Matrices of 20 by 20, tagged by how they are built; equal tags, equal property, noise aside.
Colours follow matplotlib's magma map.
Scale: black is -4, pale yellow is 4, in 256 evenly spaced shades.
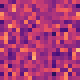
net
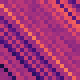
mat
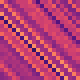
mat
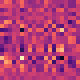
net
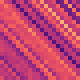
mat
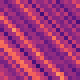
mat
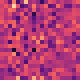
net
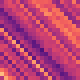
mat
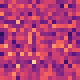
net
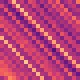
mat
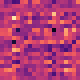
net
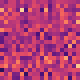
net
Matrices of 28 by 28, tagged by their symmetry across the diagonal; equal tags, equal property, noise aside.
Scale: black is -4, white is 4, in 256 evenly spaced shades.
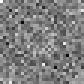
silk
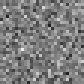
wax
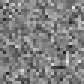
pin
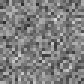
silk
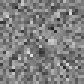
pin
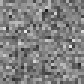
wax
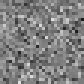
pin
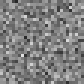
wax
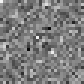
silk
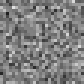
pin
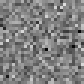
wax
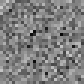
silk
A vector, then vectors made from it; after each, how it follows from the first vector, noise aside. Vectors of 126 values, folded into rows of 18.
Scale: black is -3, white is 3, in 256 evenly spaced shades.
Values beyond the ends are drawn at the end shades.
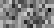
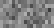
shrunk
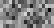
copied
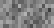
shrunk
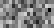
copied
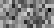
copied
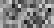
copied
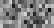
copied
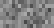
shrunk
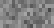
shrunk
